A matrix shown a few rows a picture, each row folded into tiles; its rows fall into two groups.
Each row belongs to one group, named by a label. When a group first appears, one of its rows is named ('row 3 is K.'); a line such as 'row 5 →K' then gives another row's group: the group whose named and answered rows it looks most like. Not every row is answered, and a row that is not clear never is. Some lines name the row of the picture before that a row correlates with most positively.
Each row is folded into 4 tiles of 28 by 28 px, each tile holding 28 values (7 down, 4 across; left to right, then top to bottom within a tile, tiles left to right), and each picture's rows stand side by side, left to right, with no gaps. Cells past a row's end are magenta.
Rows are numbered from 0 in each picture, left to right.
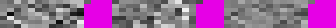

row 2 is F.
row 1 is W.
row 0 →F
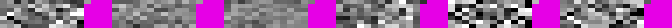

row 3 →W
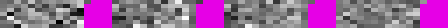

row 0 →F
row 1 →W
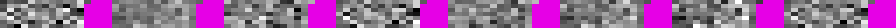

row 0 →F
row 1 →W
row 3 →F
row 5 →W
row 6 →W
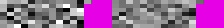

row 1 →F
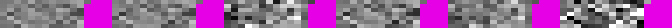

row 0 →F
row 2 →W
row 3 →F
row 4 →W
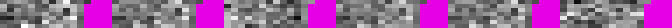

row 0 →W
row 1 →W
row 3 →W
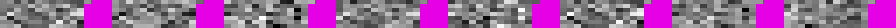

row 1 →F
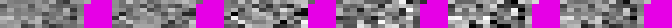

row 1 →F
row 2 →F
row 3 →W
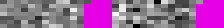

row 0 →W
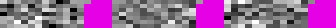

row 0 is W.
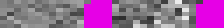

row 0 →F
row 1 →W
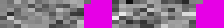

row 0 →F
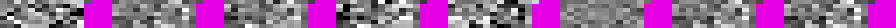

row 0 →F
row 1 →W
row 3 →W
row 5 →F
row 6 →W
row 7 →W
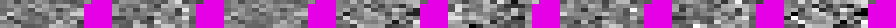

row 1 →W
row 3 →F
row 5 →W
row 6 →W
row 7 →F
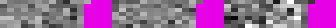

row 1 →F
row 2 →W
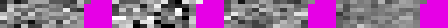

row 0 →F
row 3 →W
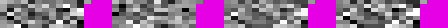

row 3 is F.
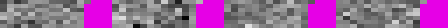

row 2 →W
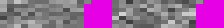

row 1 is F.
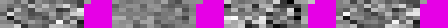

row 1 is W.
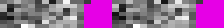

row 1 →W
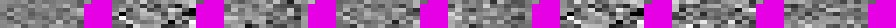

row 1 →F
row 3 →F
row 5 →F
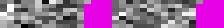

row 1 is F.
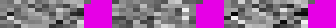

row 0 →F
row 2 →F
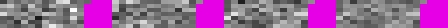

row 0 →W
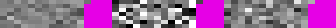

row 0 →F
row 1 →F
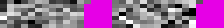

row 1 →F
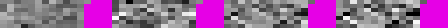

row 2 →F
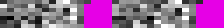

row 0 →W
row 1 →W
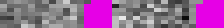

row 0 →W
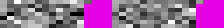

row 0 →F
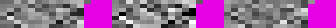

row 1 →F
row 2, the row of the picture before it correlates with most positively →1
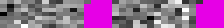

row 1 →W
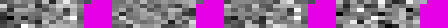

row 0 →W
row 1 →F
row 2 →W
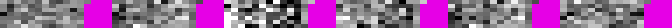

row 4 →W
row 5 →F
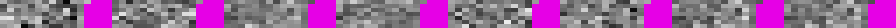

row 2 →W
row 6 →W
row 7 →W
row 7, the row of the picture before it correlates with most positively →4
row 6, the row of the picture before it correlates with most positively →4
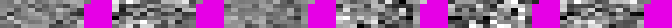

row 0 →F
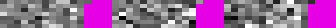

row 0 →W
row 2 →W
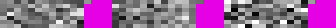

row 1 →W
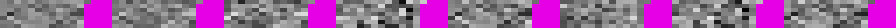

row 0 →F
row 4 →F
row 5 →W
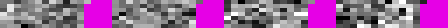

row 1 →F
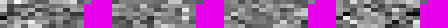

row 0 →F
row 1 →W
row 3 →F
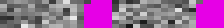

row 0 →W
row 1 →F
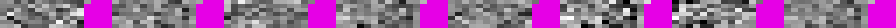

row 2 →F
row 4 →F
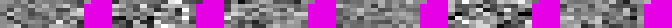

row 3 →W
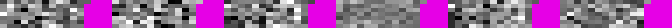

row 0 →W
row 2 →W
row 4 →W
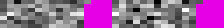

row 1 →W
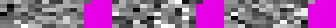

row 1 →W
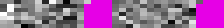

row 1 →F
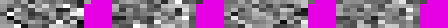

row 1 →W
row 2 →F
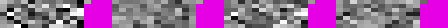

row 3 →F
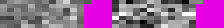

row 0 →W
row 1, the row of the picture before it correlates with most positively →2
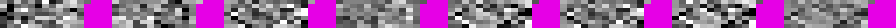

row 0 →W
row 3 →W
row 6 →F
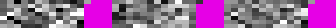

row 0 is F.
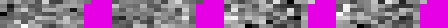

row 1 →W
